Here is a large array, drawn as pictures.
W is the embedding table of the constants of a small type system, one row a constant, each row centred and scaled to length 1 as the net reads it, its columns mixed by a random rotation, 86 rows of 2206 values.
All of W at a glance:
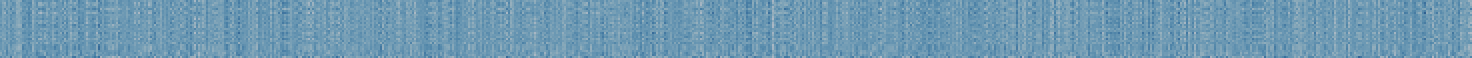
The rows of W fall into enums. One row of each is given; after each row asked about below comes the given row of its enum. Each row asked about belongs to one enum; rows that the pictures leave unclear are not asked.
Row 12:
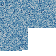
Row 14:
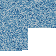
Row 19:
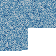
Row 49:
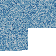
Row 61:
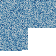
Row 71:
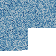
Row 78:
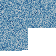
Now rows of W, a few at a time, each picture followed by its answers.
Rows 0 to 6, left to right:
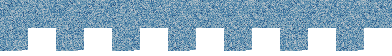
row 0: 71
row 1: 49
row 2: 12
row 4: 19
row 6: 19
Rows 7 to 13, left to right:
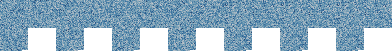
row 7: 61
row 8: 71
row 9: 19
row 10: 49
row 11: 12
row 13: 12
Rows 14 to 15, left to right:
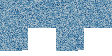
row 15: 12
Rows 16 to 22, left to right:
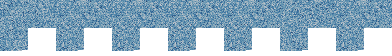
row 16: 71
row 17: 19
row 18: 19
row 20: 19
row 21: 14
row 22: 19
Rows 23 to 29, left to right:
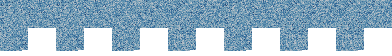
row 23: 12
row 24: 12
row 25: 19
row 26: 49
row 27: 12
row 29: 49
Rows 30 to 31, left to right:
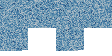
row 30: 14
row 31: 71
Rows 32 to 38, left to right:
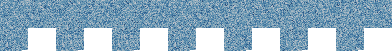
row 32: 19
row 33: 49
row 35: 19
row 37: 71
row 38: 12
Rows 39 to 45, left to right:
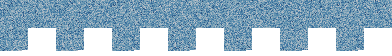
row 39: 71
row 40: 49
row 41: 12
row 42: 19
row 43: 14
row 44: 78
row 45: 12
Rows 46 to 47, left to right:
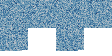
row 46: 49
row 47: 61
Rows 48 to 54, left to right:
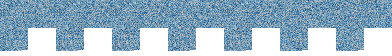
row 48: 71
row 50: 49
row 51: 19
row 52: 49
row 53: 14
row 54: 78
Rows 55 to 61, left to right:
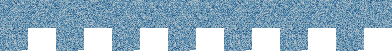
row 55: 49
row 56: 14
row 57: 19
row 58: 19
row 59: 49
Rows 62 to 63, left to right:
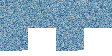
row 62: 12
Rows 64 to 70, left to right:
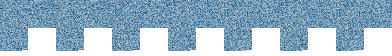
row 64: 14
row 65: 14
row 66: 49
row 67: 12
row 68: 71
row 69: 12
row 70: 71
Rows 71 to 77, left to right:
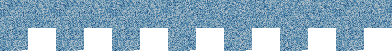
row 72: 71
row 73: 71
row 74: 12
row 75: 78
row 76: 19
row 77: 71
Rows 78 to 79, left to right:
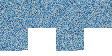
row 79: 49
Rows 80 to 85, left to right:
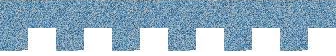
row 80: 78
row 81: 49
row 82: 78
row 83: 49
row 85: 12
